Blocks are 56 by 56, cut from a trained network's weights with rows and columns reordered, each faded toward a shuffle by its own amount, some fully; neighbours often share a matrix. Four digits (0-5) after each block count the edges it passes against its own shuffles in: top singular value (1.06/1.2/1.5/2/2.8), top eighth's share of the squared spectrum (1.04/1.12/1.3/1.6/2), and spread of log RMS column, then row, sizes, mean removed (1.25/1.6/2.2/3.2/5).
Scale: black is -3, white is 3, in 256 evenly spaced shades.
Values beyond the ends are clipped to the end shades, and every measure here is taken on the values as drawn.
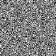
2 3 2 1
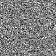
3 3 1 2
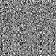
3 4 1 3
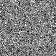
0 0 0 0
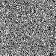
2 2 0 0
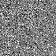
2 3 1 1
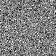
0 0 0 0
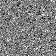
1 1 0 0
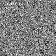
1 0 0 0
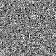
2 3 0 1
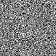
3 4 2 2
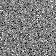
0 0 0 0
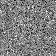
0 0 0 0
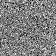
0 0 0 0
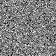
0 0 0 0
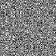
3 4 2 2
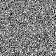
2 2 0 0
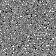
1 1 0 1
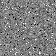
0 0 0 0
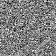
2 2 0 1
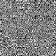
3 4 2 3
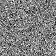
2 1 0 0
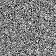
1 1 0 0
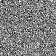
1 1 0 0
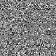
2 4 1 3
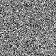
2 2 0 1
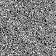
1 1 0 0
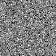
1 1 0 0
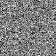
3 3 1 2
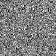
2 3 1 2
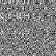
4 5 2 3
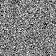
2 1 0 0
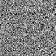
3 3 1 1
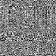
3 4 1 3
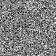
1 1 0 0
